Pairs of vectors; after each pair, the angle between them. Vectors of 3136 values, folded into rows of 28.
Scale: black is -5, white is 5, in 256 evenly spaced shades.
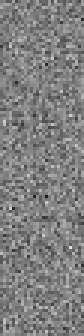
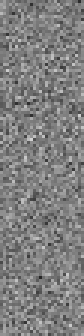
partly aligned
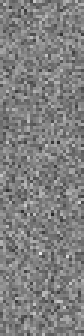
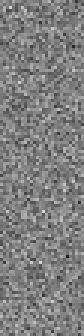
partly opposed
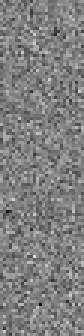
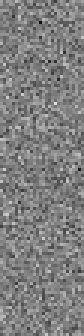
orthogonal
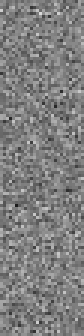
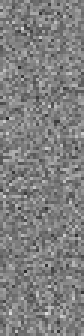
partly opposed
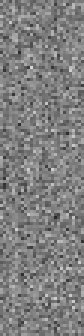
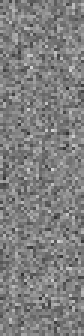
nearly parallel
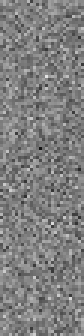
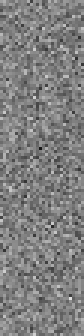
nearly parallel
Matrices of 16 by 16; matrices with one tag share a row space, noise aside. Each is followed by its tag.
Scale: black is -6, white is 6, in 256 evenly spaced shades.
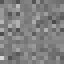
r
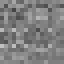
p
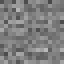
p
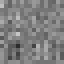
r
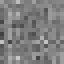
r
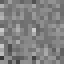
r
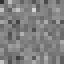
r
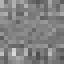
p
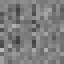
r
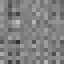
r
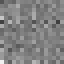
r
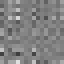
r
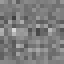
p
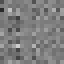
r
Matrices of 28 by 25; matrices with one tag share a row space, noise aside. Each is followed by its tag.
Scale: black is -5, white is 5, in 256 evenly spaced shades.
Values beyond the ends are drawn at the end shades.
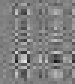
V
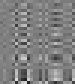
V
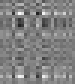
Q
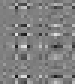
V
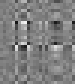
V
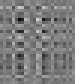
Q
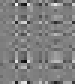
V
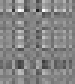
Q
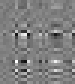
V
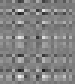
Q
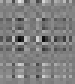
Q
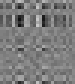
Q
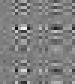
V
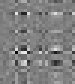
V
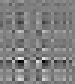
Q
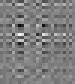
Q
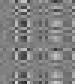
V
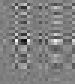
V
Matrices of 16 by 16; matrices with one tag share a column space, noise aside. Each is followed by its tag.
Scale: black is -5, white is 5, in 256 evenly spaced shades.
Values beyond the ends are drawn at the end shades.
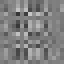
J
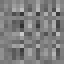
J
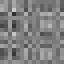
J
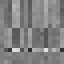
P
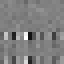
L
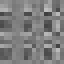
J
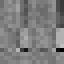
P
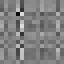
J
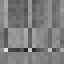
P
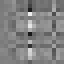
J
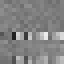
L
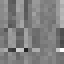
P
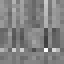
P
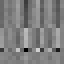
P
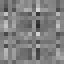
J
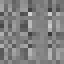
J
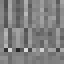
P
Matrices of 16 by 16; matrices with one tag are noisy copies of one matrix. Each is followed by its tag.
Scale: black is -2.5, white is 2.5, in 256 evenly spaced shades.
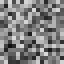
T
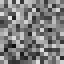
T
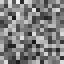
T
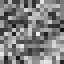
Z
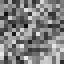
Z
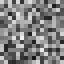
T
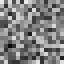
T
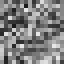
Z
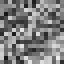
Z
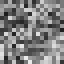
Z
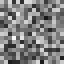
T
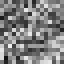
Z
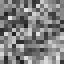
Z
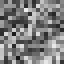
Z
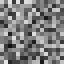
T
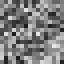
Z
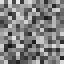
T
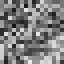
Z
